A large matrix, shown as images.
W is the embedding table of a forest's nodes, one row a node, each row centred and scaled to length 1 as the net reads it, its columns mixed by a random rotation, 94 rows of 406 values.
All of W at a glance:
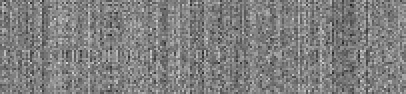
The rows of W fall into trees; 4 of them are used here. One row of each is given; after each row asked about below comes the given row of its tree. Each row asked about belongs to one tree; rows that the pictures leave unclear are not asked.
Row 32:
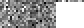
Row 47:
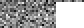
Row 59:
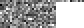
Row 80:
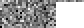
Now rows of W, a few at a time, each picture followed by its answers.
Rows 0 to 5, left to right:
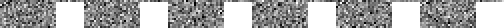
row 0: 32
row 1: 32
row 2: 80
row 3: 80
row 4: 32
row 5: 32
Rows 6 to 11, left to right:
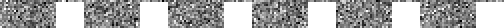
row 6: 32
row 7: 80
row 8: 32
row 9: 80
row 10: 80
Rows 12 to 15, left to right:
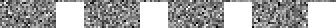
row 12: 32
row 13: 32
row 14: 32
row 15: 80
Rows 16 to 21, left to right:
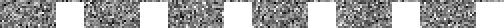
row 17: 32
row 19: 32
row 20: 32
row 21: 32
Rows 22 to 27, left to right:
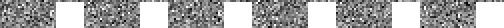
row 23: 32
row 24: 80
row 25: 32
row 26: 32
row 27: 47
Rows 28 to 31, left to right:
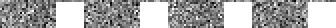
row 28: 80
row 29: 80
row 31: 80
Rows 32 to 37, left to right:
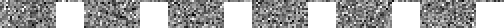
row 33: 59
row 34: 32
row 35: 32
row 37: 80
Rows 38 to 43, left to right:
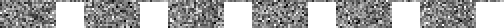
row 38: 59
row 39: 32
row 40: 80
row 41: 32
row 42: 32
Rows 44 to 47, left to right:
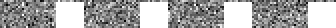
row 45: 32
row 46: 59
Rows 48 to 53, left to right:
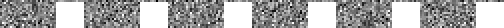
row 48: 32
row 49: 47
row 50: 80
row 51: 80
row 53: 80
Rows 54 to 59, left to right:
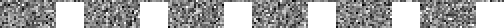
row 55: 80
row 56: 80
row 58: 80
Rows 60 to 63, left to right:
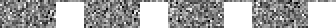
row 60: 80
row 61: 80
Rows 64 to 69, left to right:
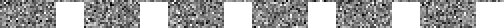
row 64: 32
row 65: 80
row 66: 32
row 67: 47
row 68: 47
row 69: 32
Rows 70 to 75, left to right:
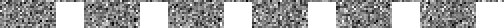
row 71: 80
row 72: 80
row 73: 80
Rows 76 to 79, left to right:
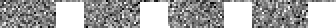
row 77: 47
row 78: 32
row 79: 80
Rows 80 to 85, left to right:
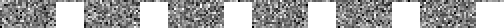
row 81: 80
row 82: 59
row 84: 47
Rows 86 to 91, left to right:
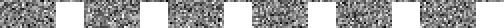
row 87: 47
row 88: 80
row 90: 32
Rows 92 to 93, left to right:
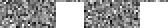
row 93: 80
